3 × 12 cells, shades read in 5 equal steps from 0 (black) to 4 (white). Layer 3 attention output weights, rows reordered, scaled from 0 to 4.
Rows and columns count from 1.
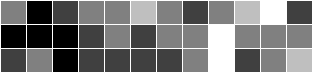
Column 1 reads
2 0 1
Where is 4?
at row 1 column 11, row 2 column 9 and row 3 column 9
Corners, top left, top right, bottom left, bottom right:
2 1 1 3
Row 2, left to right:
0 0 0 1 2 1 2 2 4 2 2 2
